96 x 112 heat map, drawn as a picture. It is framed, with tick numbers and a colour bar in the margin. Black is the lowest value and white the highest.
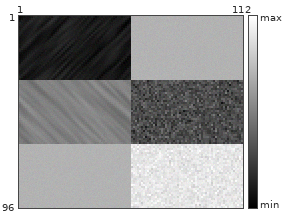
The table splits into 3 rows of 2 panels. Panel 1,1: very low, slanting up to the right, faint in contrast. Panel 1,2: high, flat. Panel 2,1: middling, slanting down to the right, faint in contrast. Panel 2,2: low, fine-grained. Panel 3,1: high, flat. Panel 3,2: very high, fine-grained, faint in contrast.
